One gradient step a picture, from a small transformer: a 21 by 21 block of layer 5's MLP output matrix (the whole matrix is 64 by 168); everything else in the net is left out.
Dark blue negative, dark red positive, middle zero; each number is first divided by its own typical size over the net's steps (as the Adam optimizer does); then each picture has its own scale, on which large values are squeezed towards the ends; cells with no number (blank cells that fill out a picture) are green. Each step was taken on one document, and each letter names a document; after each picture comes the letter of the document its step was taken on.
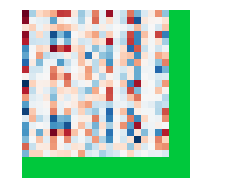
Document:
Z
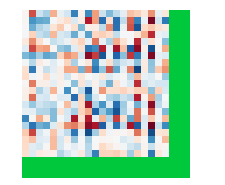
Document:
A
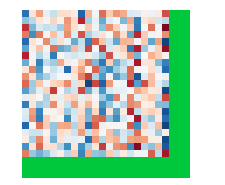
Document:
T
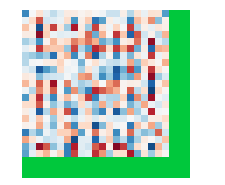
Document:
A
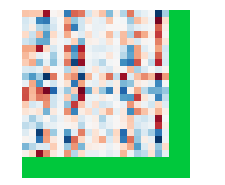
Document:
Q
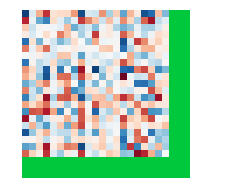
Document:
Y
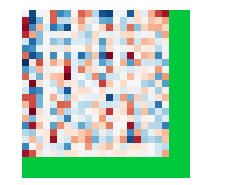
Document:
Z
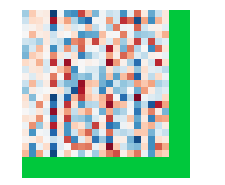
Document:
Y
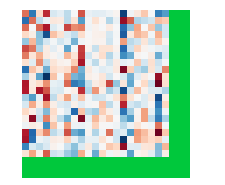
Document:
Q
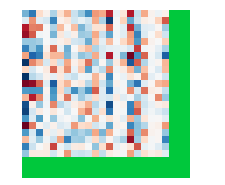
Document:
Z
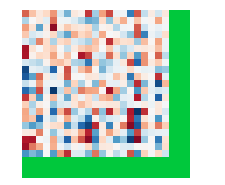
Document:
Z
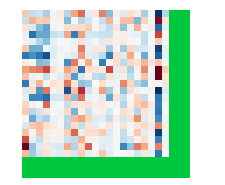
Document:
Q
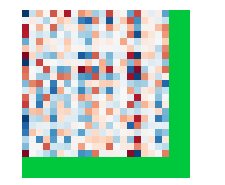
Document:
Z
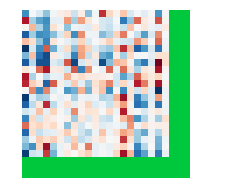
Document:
Q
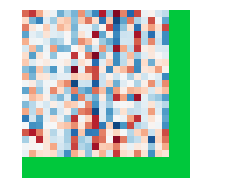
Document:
A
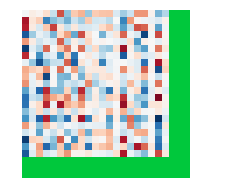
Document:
Q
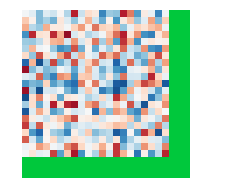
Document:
Y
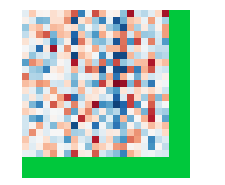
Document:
A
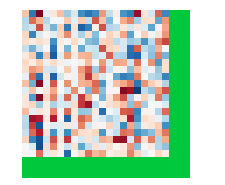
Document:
T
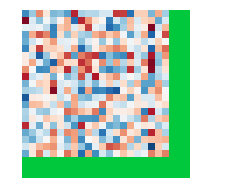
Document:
A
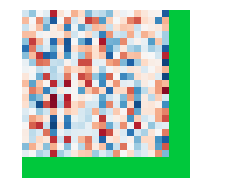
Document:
T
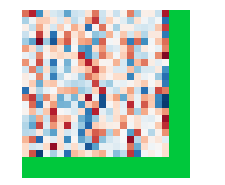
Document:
T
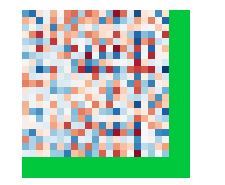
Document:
A
